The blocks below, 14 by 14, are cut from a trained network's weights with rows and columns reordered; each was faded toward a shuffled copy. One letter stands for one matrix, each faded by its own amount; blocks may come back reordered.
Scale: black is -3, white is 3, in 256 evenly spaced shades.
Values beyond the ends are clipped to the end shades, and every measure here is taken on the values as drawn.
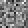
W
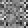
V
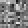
V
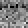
W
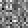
V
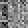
V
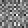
V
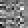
V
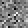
W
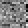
W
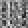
V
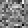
V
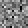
W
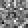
V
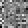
V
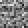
W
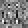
V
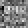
V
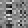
V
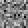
V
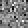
W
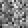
W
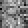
V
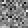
W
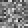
W
